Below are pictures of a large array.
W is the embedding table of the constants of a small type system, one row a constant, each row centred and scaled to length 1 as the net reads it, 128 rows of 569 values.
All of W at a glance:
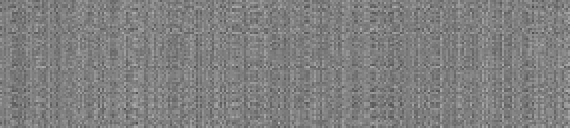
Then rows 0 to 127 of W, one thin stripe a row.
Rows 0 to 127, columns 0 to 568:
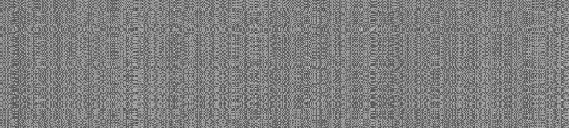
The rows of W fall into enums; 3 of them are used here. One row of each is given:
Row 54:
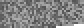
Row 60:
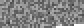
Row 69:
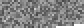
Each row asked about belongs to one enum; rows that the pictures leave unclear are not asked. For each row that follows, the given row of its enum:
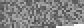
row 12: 54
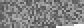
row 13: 54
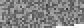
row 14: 60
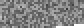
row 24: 60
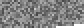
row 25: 69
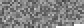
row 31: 69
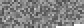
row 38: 69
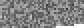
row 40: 60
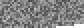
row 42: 69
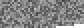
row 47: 69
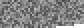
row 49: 69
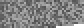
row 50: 54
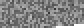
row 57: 60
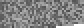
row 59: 54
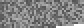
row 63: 54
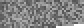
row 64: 54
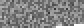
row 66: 60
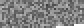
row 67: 60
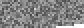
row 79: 69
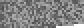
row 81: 54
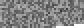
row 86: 60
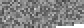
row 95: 69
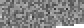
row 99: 60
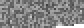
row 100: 60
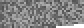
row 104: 54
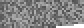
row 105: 54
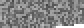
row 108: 60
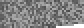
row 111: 54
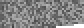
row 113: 54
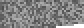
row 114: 54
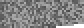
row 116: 54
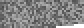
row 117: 54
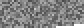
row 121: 69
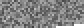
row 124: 69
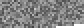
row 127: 69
